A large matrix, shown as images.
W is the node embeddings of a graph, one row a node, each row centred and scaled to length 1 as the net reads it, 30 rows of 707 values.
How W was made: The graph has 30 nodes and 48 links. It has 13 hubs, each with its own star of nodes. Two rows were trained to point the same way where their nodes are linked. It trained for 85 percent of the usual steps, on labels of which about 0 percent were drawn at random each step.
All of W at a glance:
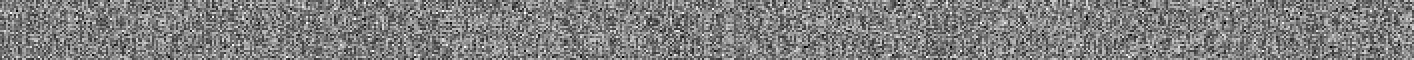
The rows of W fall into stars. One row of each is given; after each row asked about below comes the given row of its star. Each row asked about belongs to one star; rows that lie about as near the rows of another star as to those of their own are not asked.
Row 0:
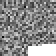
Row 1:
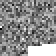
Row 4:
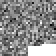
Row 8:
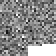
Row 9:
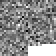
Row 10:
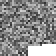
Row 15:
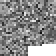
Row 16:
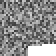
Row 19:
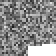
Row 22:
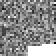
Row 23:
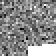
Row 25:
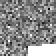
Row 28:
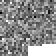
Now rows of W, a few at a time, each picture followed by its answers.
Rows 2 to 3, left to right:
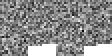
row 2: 28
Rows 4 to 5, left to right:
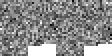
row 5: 10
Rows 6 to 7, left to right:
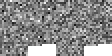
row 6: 16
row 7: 15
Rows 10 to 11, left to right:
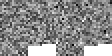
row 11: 23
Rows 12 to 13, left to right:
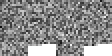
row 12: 9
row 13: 0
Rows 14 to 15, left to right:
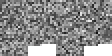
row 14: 4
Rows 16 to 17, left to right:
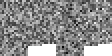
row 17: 19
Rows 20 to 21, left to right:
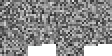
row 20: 22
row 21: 8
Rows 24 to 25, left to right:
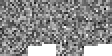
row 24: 1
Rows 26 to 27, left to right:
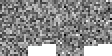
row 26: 23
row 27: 16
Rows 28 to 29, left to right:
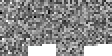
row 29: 25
